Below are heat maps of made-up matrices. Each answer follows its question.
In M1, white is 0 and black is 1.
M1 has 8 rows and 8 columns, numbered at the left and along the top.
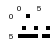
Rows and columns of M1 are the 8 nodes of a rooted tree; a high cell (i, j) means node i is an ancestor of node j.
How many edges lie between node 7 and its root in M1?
2
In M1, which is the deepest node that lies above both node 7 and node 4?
3
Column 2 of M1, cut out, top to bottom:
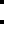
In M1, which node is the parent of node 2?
0
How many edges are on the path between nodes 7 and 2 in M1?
4
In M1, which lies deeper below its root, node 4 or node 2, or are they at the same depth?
the same depth
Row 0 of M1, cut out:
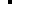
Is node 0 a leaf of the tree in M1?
no
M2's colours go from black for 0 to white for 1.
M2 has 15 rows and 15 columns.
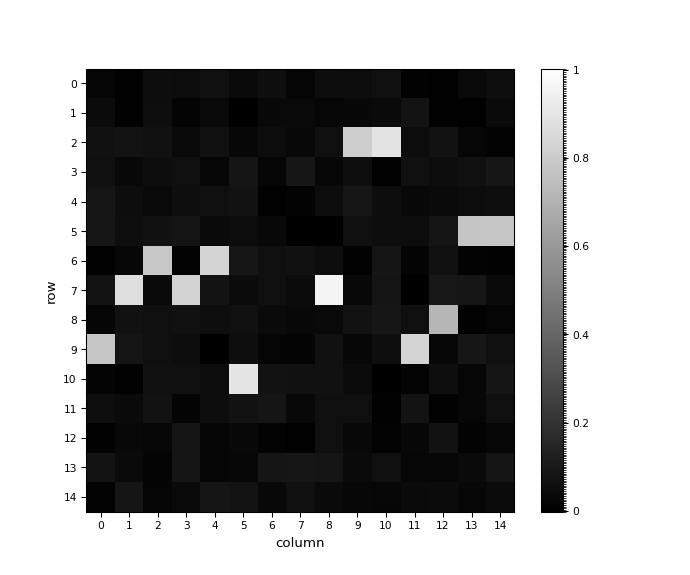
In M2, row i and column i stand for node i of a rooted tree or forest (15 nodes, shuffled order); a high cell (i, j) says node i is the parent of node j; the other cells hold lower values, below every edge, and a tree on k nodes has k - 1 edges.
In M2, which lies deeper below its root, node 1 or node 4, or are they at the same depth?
the same depth
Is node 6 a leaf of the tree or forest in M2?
no
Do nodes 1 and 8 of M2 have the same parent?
yes
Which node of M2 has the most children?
7
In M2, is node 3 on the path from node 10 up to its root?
no
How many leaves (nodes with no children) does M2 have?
8
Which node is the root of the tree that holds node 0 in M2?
6
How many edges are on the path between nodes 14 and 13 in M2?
2
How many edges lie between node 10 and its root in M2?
2
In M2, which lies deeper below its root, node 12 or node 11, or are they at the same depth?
node 11
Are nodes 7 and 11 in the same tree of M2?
no
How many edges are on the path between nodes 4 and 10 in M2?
3
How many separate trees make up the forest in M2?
2
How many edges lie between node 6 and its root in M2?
0
